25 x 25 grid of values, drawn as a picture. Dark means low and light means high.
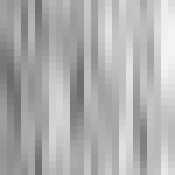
Values rise toward the right. On average the colour sits 70% of the way up the scale. Streaks run downward. The values follow a bell shape. The ninth with the highest average is the top right.
